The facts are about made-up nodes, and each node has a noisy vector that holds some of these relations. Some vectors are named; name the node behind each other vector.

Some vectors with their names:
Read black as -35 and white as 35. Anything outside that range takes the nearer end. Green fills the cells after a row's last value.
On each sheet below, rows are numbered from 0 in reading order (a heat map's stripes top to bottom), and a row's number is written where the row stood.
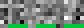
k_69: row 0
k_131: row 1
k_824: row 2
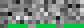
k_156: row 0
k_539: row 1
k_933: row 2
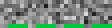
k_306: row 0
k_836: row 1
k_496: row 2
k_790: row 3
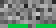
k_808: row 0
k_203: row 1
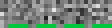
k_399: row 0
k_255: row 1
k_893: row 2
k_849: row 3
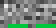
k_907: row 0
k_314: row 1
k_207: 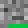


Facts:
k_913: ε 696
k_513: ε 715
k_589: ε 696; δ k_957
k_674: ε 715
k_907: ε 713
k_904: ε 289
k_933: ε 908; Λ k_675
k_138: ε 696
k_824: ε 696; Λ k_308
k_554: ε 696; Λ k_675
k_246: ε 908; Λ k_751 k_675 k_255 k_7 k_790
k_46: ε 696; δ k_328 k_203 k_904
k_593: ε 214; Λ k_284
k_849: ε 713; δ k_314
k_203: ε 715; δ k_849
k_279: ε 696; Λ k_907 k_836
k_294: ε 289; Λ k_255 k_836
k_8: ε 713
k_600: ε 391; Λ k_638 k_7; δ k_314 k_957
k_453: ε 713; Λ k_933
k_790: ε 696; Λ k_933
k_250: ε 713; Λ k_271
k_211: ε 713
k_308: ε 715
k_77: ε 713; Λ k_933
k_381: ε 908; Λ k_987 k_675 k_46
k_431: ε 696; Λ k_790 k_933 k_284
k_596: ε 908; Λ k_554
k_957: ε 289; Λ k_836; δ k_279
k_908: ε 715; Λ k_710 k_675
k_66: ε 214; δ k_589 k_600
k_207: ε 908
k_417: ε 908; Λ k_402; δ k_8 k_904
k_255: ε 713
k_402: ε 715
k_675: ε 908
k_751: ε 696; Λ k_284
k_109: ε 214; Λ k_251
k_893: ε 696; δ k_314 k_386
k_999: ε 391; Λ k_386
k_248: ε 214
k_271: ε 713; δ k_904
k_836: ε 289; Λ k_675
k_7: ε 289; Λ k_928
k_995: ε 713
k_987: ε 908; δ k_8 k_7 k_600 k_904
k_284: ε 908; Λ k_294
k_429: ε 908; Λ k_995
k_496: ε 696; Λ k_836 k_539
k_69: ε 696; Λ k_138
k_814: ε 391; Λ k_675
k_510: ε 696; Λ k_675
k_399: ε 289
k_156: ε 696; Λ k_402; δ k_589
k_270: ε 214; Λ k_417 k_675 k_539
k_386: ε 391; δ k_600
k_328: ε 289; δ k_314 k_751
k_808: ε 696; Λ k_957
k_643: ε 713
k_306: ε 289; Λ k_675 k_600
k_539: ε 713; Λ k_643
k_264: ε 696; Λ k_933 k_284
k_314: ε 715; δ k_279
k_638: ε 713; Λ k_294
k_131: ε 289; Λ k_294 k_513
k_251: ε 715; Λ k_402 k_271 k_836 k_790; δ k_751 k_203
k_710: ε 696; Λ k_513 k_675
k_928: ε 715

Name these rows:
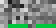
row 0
k_675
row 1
k_674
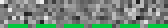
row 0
k_7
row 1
k_270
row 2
k_913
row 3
k_211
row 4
k_402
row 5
k_904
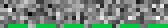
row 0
k_600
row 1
k_46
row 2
k_928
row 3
k_957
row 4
k_251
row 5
k_279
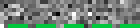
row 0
k_386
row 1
k_589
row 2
k_417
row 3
k_429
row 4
k_248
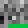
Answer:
k_751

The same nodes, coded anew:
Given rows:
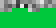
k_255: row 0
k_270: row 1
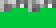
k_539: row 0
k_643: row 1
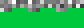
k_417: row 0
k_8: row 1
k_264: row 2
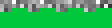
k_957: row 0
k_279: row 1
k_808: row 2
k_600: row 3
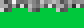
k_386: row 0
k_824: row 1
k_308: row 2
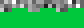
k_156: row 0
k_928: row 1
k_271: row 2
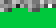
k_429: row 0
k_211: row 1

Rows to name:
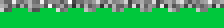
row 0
k_66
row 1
k_849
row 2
k_987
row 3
k_593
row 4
k_790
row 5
k_751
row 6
k_814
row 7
k_908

